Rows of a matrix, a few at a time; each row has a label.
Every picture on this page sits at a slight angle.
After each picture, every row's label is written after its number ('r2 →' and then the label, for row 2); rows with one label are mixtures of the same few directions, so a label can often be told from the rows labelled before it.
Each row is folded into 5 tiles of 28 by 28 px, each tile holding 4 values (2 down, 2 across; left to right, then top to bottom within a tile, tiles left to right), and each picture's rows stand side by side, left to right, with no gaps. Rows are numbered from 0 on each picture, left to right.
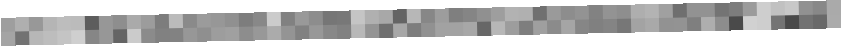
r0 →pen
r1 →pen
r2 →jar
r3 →jar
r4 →jar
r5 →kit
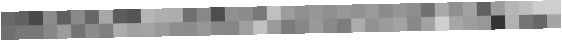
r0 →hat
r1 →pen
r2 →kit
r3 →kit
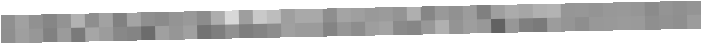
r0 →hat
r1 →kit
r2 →hat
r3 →kit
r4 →pen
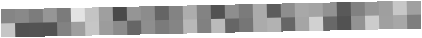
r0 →jar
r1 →hat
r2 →kit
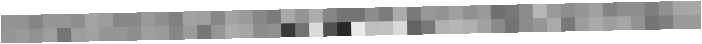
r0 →jar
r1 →jar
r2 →kit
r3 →jar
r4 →jar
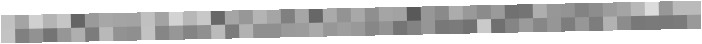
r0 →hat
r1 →hat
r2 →pen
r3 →jar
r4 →kit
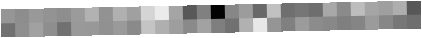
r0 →kit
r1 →pen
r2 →pen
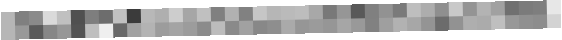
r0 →jar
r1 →hat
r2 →pen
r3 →pen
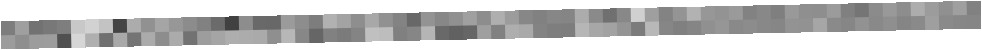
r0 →jar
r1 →kit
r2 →jar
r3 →jar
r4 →hat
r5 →pen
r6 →pen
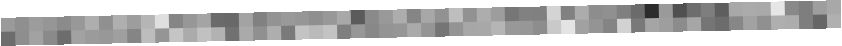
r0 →kit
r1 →pen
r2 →jar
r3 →pen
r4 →kit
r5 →pen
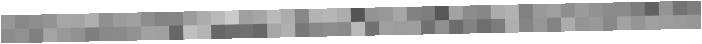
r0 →kit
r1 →kit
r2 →hat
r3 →pen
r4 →kit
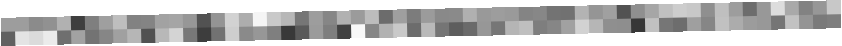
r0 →jar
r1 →kit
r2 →kit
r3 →jar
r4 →kit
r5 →hat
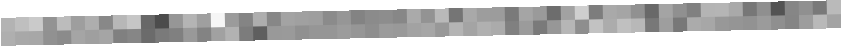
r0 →hat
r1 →pen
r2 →pen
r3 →pen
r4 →pen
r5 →pen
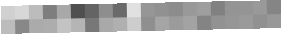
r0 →pen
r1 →jar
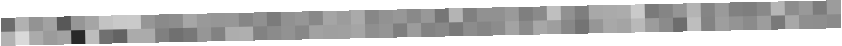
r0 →kit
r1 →jar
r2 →pen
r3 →pen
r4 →pen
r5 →hat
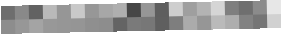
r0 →pen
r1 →pen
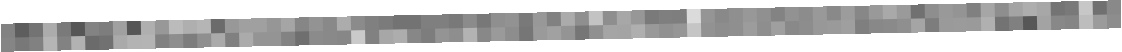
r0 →hat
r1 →hat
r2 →kit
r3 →hat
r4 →pen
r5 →hat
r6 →hat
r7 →hat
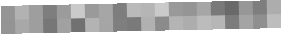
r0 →hat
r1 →pen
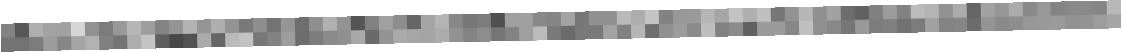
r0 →pen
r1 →jar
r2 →hat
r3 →pen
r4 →kit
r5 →hat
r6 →pen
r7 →pen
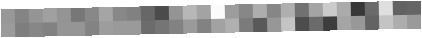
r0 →hat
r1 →pen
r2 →hat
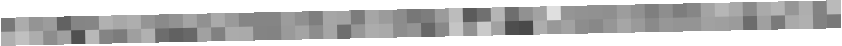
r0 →kit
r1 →jar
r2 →jar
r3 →jar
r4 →kit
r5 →hat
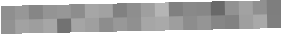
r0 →jar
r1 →pen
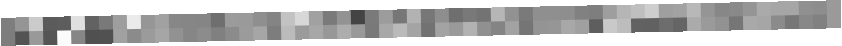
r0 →jar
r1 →pen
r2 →pen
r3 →hat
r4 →kit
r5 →kit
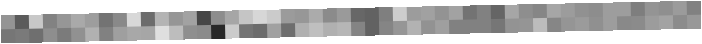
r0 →pen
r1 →kit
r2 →jar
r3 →pen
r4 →jar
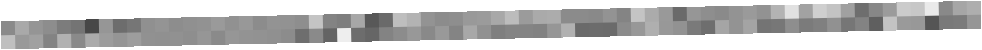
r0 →kit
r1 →hat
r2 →jar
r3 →kit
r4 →jar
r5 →kit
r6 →kit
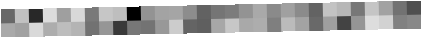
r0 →pen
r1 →kit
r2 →jar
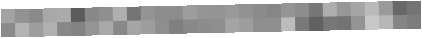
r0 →jar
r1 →jar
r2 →jar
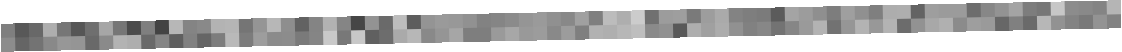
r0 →hat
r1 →pen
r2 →hat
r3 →kit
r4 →pen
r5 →pen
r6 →jar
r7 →jar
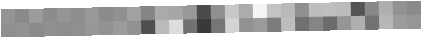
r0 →pen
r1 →kit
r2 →hat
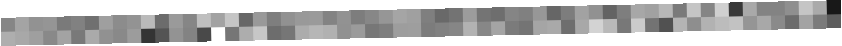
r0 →kit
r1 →kit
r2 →jar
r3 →hat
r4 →jar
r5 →pen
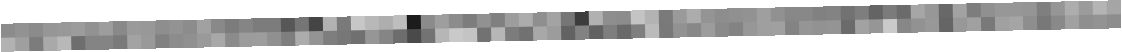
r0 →kit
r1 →kit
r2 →pen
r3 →jar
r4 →pen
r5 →kit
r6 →hat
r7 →kit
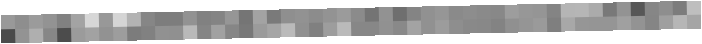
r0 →kit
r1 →hat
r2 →kit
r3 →pen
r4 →pen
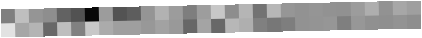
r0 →kit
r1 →hat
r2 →kit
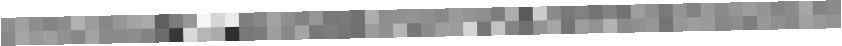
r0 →hat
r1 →kit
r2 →pen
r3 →hat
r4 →hat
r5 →hat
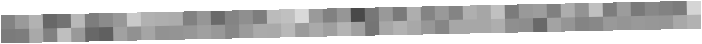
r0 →jar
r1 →pen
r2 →pen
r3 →pen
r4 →pen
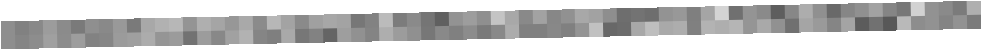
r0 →hat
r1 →hat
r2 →hat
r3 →pen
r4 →kit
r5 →pen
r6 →jar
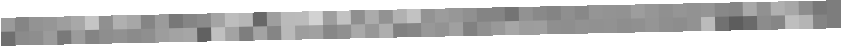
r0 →kit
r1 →jar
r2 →hat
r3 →kit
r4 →pen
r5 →jar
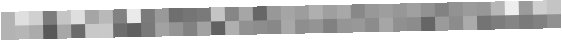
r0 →hat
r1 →hat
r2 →hat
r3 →kit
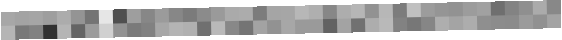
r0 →hat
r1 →jar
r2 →hat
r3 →jar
